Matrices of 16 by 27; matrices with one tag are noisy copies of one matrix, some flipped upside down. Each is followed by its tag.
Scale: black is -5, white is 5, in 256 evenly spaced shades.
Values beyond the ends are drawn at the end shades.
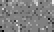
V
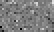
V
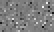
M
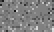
V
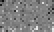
V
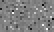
M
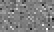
M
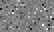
M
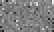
V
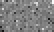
V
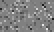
M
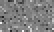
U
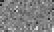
V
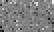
V
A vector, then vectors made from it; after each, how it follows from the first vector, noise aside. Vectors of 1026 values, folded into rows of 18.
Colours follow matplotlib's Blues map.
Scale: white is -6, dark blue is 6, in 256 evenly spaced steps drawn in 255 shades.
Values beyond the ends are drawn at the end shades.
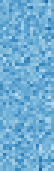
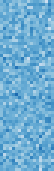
negated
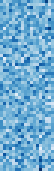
scaled up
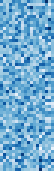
scaled up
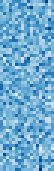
scaled up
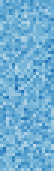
wrapped around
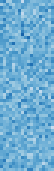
wrapped around
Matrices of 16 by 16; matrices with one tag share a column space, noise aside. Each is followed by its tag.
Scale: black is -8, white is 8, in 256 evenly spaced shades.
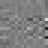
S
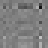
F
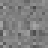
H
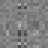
H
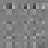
F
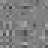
H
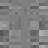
H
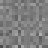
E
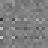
S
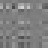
F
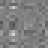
H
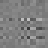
S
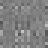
H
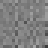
E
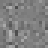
H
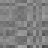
E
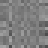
E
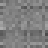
H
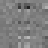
F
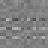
S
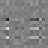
S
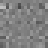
F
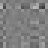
F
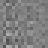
E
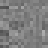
H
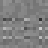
S
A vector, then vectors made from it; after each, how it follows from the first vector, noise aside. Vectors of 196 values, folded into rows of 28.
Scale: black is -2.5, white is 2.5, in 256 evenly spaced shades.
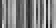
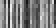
reversed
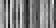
reversed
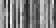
reversed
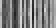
wrapped around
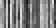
reversed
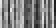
wrapped around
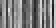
wrapped around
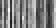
wrapped around
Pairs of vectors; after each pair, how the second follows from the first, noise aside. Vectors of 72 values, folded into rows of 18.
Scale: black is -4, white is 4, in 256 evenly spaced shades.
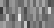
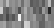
sign-scrambled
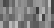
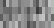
sign-scrambled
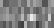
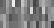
shuffled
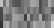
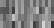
shuffled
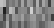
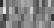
sign-scrambled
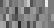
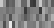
shuffled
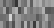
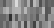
sign-scrambled
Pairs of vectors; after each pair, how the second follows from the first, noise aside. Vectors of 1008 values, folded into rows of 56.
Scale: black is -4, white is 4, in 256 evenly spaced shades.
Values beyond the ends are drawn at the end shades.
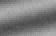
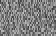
shuffled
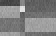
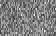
shuffled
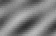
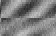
wrapped around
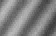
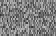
shuffled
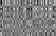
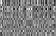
negated
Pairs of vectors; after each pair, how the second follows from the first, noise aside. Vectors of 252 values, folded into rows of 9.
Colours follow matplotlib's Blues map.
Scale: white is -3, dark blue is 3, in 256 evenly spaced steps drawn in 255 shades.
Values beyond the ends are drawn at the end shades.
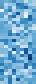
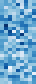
reversed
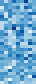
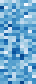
reversed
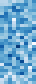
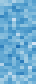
shrunk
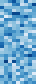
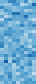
shrunk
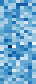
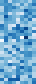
reversed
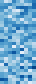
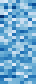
reversed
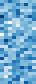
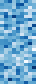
reversed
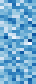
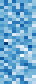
reversed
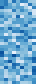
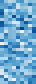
reversed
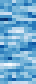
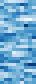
reversed
